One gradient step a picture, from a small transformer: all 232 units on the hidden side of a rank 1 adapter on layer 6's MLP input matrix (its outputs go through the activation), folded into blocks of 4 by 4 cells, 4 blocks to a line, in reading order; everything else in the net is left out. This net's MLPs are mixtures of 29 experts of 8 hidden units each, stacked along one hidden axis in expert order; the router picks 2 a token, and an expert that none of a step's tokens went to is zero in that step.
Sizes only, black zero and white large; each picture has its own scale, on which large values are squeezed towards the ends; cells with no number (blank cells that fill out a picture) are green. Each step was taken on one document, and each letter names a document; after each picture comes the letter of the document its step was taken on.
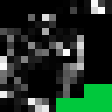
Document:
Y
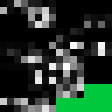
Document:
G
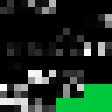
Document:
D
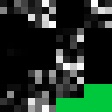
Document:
G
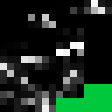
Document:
Y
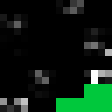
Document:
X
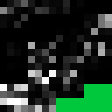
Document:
D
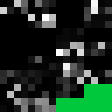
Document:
G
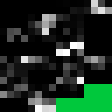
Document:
Y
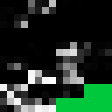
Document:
D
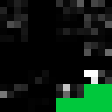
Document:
X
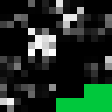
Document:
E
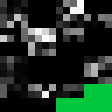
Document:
E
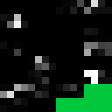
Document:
X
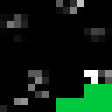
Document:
X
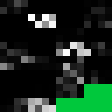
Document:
G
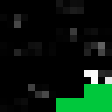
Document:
X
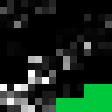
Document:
D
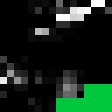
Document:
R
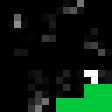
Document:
X
